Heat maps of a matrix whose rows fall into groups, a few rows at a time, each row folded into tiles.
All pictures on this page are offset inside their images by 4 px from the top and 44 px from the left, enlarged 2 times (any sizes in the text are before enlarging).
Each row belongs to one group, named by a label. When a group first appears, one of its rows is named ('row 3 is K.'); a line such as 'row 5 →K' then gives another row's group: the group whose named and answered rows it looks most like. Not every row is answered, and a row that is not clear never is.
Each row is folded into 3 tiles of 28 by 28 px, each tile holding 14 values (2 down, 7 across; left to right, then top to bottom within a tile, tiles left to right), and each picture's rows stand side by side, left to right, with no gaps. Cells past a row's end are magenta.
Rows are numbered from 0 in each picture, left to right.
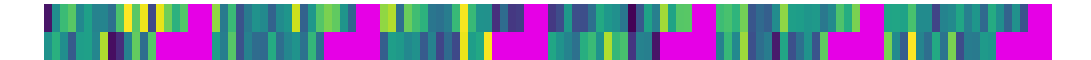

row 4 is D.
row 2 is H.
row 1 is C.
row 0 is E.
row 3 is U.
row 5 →D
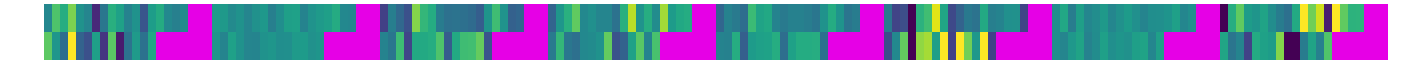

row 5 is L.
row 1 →C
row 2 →L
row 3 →E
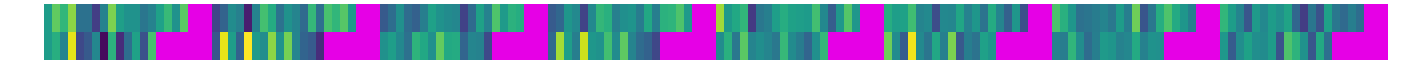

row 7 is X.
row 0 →D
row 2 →U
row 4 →D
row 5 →D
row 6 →C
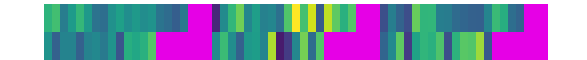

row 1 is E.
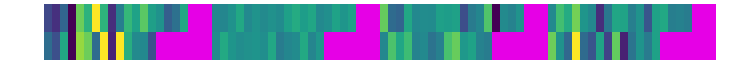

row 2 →X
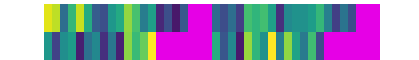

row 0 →H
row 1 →L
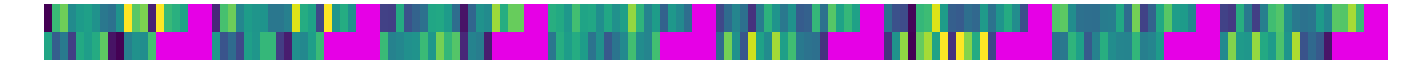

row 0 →E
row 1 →E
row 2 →U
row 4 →U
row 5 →L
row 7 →U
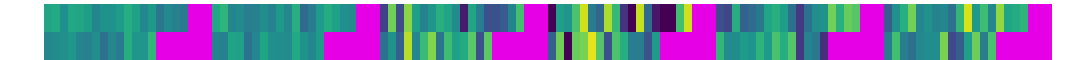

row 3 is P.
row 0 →H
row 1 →C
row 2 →P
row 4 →U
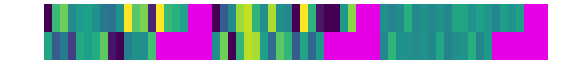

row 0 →E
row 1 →P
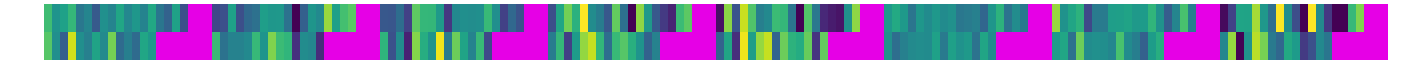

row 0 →D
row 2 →L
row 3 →P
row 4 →P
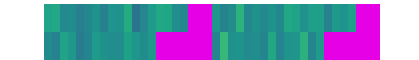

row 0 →C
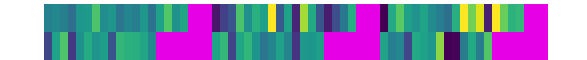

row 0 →L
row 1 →P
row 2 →E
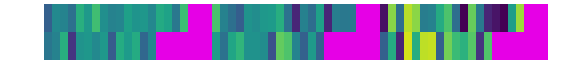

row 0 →L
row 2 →P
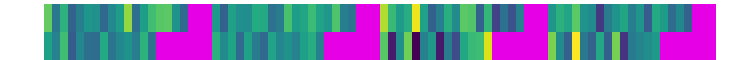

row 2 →H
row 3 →D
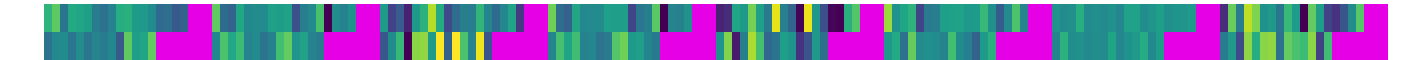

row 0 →H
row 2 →L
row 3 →X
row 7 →P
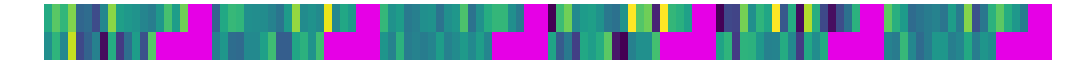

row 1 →E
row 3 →E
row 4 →P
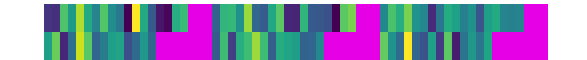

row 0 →P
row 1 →P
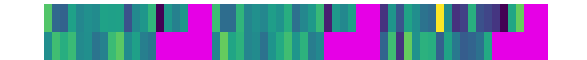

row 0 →X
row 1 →X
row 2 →P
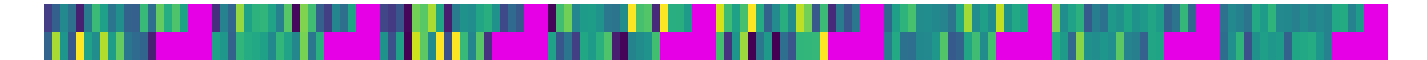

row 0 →U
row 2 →L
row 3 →E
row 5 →E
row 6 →D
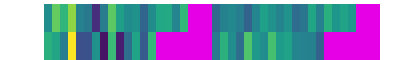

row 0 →D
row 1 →U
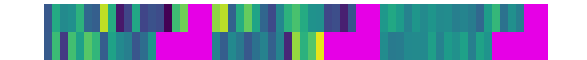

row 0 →P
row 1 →H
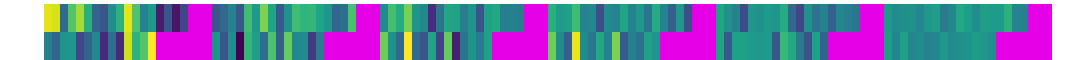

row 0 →H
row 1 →L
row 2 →D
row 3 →D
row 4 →X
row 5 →C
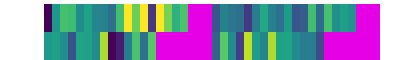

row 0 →E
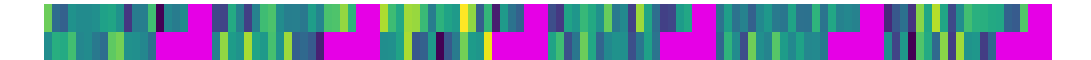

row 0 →X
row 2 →H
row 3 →P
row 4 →U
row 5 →L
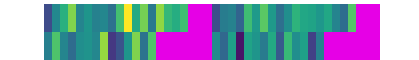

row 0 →E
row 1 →L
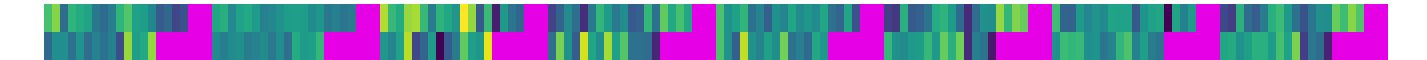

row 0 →H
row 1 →H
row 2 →H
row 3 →U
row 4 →D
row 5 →U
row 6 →X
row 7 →U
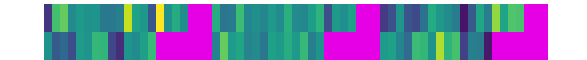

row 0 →E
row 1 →X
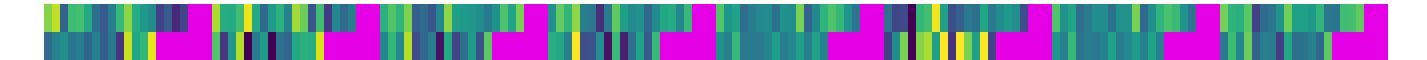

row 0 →H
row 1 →H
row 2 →D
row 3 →D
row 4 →C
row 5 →L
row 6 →C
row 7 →D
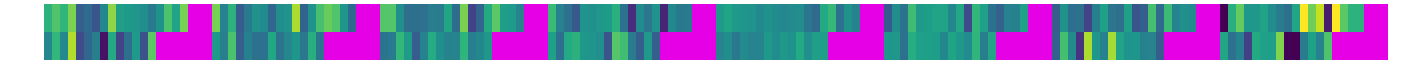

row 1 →C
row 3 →X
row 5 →P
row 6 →U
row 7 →E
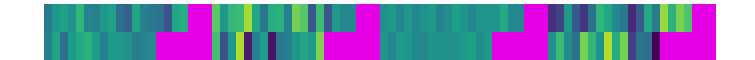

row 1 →H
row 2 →C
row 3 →U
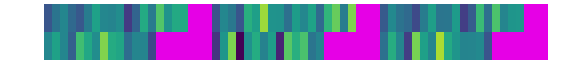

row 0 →U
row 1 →L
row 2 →U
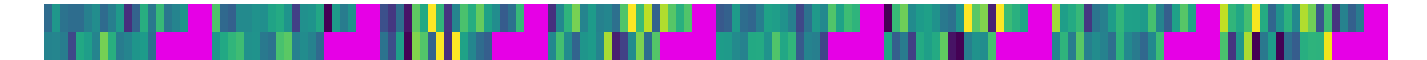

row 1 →X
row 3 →E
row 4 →U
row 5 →E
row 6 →D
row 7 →H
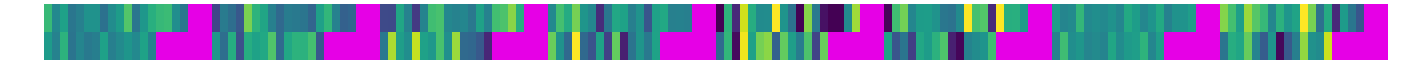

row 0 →C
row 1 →L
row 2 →U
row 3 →D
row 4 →P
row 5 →E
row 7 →H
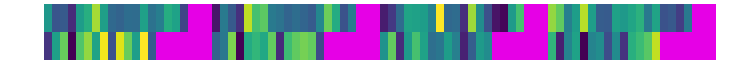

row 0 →L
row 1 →L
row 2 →P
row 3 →H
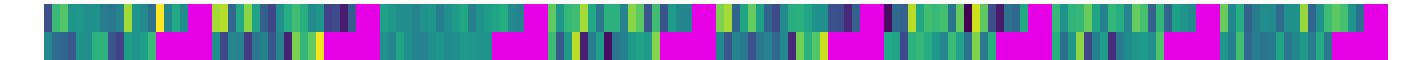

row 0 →E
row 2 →C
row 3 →H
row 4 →H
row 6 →H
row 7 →C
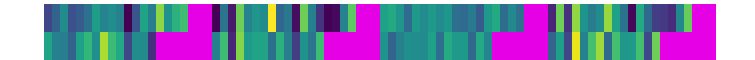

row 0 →U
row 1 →P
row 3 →P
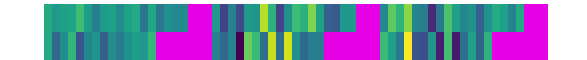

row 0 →H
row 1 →L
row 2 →D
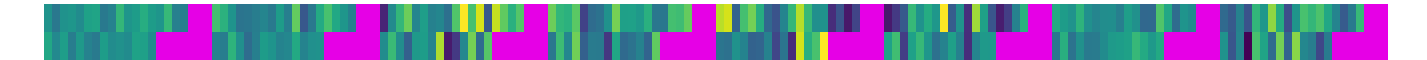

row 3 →D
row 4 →H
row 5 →P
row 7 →L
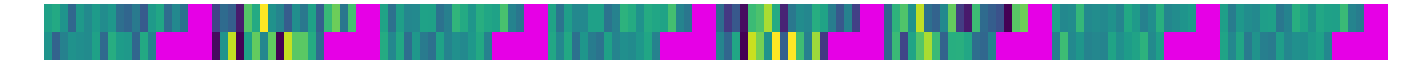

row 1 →L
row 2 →C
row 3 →C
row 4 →L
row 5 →P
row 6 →X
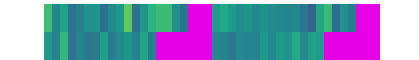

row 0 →C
